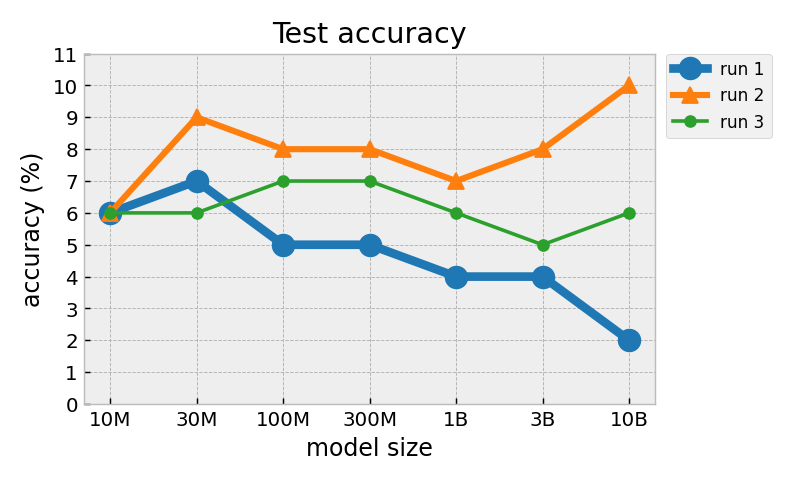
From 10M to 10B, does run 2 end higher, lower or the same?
higher
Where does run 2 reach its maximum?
10B
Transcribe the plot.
Title: Test accuracy
x-axis: model size, ticks 10M 30M 100M 300M 1B 3B 10B
y-axis: accuracy (%), ticks 0 1 2 3 4 5 6 7 8 9 10 11
Legend: run 1, run 2, run 3
Values:
run 1: 6 7 5 5 4 4 2
run 2: 6 9 8 8 7 8 10
run 3: 6 6 7 7 6 5 6
